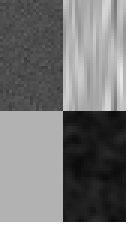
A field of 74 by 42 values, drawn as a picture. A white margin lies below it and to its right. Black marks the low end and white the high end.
It is made of 2 by 2 panels. Panel 1,1: low, fine-grained, faint in contrast. Panel 1,2: high, streaked downward. Panel 2,1: high, flat. Panel 2,2: very low, blotchy, faint in contrast.
